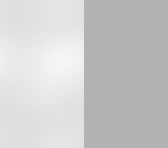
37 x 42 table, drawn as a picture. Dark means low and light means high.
The table splits into one row of 2 panels. Panel 1,1: very high, smooth, faint in contrast. Panel 1,2: high, flat.
